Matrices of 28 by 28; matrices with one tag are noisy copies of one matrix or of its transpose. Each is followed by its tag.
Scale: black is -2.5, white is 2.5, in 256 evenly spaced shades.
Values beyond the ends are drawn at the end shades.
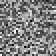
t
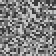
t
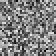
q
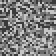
t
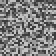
t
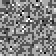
q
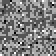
q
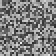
q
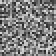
t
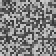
q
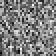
t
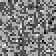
q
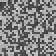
q
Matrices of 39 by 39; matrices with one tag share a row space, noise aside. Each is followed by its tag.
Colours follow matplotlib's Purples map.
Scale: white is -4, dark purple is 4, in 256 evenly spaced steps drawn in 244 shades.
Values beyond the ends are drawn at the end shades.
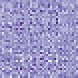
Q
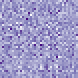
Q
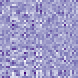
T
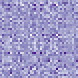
Q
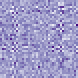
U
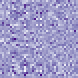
T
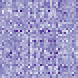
Q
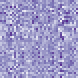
U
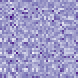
U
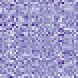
U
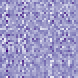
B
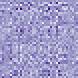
Q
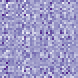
B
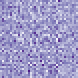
Q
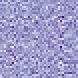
U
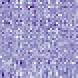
Q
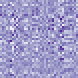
U
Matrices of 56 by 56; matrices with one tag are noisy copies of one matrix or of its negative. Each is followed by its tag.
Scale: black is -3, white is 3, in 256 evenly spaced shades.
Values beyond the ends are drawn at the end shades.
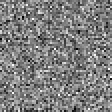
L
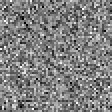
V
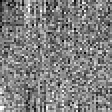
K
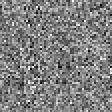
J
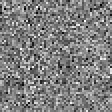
J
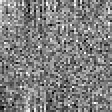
K
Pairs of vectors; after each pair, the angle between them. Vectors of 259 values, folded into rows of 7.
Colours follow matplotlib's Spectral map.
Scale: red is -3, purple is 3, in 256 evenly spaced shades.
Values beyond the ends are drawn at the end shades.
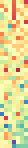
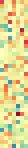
partly aligned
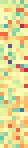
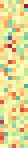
partly opposed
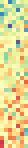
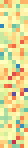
orthogonal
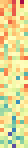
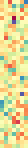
orthogonal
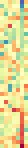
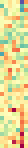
nearly parallel
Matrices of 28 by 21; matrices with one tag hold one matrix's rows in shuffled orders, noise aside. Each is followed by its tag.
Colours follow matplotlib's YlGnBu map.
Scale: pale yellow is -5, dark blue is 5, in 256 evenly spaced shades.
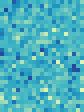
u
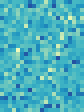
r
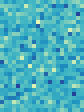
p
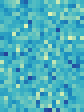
r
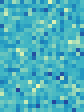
p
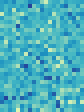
r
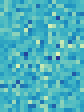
r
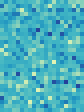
p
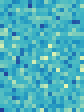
u
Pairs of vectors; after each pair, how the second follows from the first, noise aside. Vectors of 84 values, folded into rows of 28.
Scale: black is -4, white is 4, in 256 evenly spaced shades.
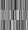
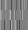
partly zeroed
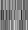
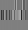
partly zeroed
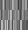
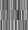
shuffled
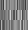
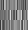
copied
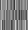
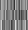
copied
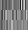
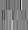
partly zeroed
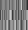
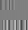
partly zeroed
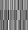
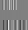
partly zeroed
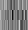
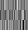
shuffled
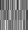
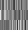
shuffled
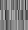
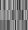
shuffled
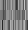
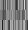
copied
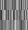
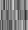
shuffled
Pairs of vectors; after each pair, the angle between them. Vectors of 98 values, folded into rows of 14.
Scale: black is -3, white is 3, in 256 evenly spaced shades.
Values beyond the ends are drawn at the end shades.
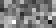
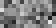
nearly opposite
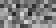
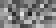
nearly parallel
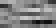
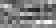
nearly opposite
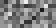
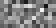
nearly opposite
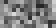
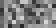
orthogonal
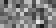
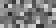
partly aligned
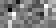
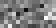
partly aligned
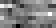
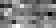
nearly opposite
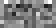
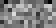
nearly opposite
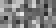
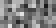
nearly parallel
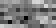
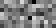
orthogonal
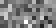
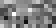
partly opposed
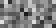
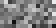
partly aligned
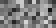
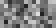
partly opposed
